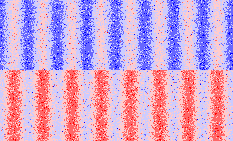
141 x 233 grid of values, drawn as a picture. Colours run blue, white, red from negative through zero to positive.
Stripes: upright, repeating 8 times. Seam: horizontal, 50% of the way down, the bottom part higher. Average level on the scale: 50%.
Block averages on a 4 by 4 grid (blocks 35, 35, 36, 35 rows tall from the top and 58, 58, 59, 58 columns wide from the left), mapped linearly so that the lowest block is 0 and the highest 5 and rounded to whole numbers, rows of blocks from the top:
0 0 0 0 / 0 0 0 0 / 5 5 5 5 / 5 5 5 5
